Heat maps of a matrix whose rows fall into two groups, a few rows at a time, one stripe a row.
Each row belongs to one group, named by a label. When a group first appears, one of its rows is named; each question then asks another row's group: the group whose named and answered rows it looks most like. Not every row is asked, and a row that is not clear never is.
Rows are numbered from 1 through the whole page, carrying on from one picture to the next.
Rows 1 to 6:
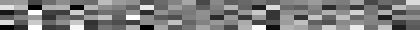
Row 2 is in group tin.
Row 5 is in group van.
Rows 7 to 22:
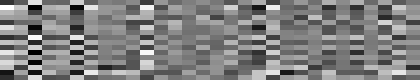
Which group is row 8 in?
tin
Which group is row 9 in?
tin
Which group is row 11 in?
van
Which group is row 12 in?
tin
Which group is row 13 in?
tin
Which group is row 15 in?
tin
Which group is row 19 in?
tin
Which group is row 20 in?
van
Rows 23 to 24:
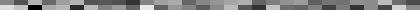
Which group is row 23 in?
van
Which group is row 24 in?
tin
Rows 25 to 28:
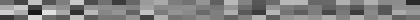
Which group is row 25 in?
van
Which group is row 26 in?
tin
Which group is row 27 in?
tin
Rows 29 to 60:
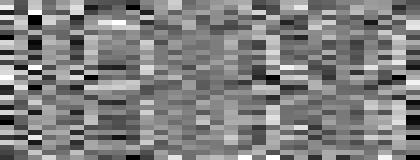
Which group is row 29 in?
van
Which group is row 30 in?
van
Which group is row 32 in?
tin
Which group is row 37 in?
tin
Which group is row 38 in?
tin
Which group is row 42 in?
van
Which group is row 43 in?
tin
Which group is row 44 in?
van
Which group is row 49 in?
van
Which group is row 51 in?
tin
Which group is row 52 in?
van
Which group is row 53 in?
van
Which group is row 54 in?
van
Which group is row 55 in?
tin
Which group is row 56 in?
van
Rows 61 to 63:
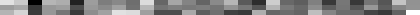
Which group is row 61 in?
tin
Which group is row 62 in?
tin
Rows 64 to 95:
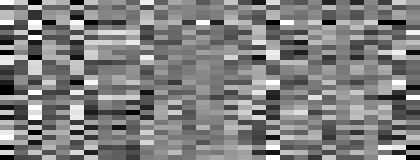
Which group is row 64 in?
tin
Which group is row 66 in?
tin
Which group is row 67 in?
tin
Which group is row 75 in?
tin
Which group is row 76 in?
van
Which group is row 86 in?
van
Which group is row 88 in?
tin
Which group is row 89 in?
van
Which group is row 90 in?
tin
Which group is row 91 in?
van
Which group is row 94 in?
van
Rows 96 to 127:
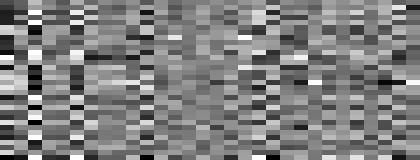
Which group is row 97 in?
van
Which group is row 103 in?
van
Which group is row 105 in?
van
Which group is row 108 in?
van
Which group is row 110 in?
tin
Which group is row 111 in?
tin
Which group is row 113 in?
tin
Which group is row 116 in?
van
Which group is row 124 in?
tin
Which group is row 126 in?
van
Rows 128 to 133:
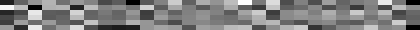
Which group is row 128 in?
van
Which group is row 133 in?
van
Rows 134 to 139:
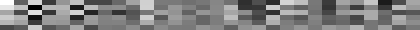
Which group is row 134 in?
van
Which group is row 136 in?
van
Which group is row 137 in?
tin
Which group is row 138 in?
tin
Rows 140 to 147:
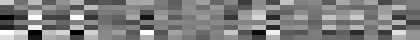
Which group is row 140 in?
van
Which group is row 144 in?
van
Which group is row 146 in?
tin
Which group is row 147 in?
tin
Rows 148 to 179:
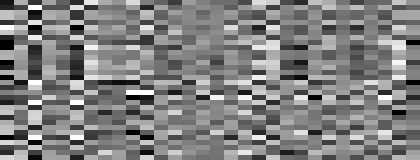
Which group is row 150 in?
tin
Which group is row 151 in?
tin
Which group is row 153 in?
tin
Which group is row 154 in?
tin
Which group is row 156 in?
van
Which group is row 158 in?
tin
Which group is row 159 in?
tin
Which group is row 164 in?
van
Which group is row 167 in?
van
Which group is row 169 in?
tin
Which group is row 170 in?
van
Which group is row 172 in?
van
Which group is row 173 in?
tin
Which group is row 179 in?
tin
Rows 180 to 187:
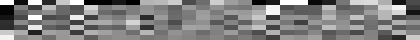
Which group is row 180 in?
van
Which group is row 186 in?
tin
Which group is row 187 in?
van
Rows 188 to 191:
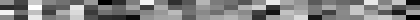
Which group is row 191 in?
van
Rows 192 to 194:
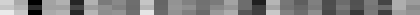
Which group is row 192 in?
tin
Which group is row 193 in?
tin
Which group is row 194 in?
tin
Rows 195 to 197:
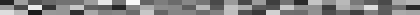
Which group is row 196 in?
van
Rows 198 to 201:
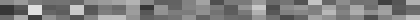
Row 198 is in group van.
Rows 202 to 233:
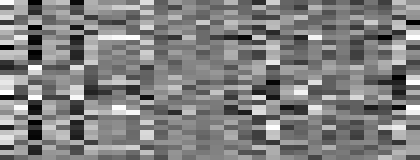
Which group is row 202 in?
tin
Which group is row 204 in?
tin
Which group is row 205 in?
van
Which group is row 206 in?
van
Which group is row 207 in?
tin
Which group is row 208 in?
van
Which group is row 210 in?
tin
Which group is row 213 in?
tin
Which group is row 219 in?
van
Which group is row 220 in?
van
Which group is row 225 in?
van
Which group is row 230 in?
van
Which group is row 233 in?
van
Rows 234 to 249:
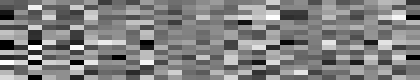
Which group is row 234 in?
van
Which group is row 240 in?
tin
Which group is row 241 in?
tin
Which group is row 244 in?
tin
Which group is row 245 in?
van
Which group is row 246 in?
tin
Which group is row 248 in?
van
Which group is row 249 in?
tin
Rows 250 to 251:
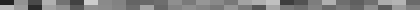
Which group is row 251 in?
tin
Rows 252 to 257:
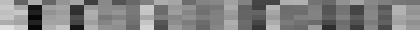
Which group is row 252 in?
van
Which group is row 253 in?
tin
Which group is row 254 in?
tin
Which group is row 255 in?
tin
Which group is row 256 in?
tin
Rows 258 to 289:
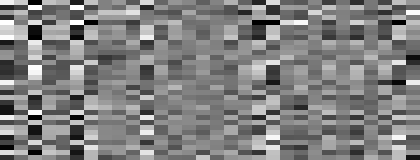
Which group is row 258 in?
tin
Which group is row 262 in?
van
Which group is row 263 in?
tin
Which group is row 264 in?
tin
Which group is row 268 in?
van
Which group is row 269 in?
van
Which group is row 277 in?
tin
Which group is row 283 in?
tin
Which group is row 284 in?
tin
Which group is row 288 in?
tin
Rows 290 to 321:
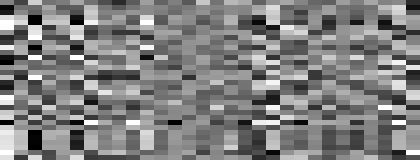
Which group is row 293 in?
tin
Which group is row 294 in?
tin
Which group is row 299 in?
tin
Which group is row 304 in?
van
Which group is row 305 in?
van
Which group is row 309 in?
van
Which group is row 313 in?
van
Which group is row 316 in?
tin
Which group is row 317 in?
tin
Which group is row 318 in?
tin
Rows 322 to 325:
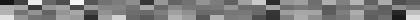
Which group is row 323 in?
tin
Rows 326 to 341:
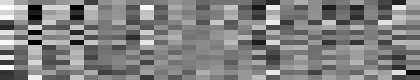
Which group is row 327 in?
tin
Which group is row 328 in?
tin
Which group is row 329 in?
tin
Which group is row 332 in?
tin
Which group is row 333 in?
van
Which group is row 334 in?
tin
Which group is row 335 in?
van
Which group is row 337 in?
van
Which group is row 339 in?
van
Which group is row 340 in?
van
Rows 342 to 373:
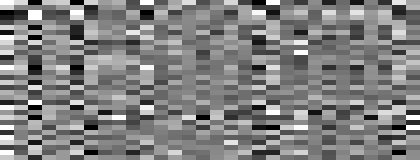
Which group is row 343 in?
van
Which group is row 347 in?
tin
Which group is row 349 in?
tin
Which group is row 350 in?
van
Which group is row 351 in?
tin
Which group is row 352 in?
van
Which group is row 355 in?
tin
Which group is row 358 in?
tin
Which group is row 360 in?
tin
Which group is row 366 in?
van
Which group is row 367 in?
van
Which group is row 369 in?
van
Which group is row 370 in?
tin
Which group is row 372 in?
van
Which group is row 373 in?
tin
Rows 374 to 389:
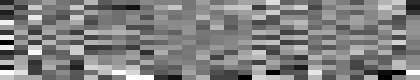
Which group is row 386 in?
tin
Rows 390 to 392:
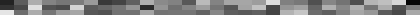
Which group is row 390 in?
van
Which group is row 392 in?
van
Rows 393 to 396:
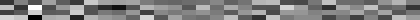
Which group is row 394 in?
van
